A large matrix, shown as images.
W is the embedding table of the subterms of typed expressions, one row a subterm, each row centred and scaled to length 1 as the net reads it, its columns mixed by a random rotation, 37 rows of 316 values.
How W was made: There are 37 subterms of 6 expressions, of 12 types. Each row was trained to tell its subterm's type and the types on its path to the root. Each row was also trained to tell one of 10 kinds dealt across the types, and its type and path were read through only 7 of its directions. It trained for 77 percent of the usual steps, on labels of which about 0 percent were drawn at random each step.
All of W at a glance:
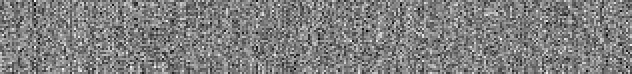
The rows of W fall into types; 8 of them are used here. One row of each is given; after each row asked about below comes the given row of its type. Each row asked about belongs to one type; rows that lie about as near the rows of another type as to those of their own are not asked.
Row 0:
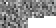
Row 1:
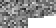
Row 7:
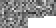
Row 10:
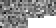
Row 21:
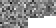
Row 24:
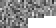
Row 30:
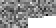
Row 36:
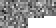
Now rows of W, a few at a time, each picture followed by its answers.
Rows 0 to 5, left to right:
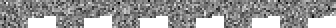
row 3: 36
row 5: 1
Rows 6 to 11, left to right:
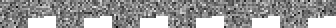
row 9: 1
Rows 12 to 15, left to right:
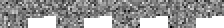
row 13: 1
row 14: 30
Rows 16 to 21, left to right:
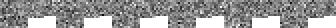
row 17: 30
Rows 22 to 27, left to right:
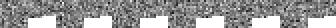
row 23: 0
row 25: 10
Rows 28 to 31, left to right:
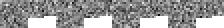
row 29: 1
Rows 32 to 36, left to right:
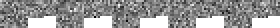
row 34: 36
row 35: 36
